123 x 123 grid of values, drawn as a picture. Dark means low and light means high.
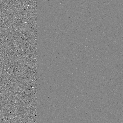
Histogram: heavy tails on both sides. Odd rows or columns: none. Stripes: none. Grain: fine. Seam: vertical, 30% of the way across, the right part calmer. Mirror symmetry: none. Slope: none. Average level on the scale: 50%.
